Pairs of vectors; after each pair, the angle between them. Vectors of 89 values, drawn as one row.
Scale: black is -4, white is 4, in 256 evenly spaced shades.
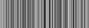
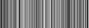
partly opposed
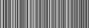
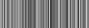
partly opposed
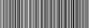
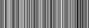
orthogonal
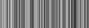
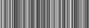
partly aligned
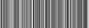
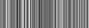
orthogonal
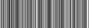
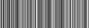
nearly parallel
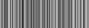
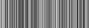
partly aligned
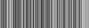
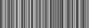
partly opposed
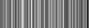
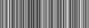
partly opposed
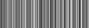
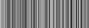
nearly opposite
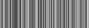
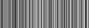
partly aligned
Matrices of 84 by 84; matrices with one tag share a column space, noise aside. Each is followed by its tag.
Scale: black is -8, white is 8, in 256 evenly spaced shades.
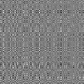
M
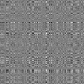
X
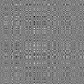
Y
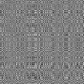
M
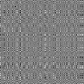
M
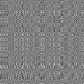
M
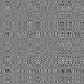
X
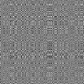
Y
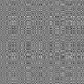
Y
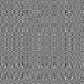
M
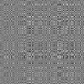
Y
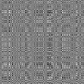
M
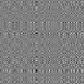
X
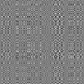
Y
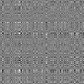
X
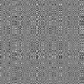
Y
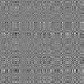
X
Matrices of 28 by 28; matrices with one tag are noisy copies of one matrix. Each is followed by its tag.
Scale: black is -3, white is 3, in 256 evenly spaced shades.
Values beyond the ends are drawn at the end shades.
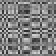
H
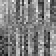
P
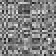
H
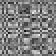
H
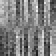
P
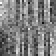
P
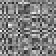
H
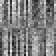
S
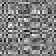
H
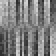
P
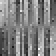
P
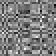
H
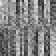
P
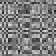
H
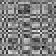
H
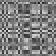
H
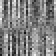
S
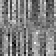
S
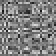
H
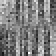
P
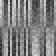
S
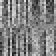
S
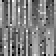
S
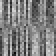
S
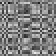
H
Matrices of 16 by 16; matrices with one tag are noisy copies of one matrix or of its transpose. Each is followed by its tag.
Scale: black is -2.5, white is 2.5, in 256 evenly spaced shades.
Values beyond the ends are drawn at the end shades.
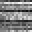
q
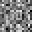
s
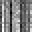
q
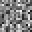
s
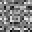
s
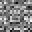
s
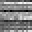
q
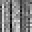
q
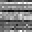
q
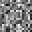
s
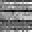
q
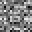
s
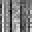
q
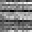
q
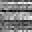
q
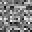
s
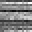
q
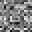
s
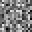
s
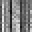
q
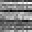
q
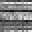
q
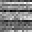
q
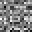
s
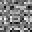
s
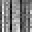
q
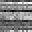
q
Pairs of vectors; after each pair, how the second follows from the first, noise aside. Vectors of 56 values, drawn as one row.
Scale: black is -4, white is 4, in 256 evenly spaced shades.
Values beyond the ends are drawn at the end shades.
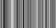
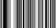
scaled up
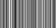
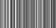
sign-scrambled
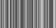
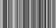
reversed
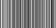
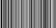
negated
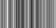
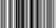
scaled up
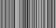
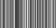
negated
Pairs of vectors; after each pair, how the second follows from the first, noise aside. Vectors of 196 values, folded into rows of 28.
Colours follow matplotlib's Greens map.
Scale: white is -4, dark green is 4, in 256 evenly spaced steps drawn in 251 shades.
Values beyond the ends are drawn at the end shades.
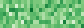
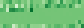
partly zeroed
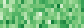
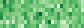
negated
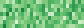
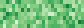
sign-scrambled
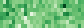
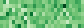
sign-scrambled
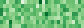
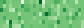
partly zeroed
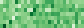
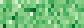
sign-scrambled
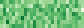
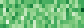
negated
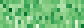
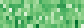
negated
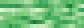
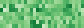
sign-scrambled
